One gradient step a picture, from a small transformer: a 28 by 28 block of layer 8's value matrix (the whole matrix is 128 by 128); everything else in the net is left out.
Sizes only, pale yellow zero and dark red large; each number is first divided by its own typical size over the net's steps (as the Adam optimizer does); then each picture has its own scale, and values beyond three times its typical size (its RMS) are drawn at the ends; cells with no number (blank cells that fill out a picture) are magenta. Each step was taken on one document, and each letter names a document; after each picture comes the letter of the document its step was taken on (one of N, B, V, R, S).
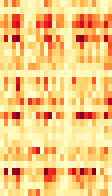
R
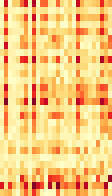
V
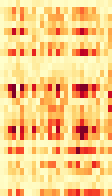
V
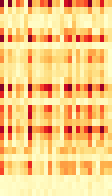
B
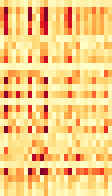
R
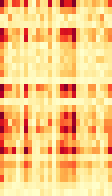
B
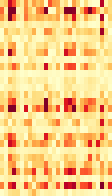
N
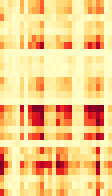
B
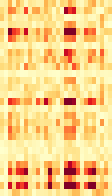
N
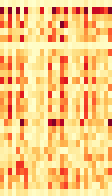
V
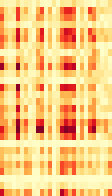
B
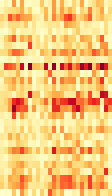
V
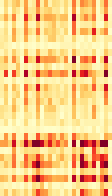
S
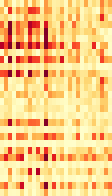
R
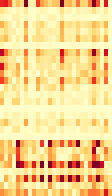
S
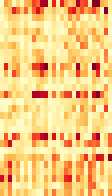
S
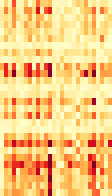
S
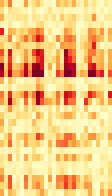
B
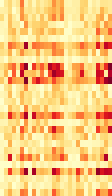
V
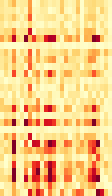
S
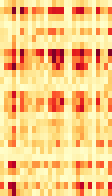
V
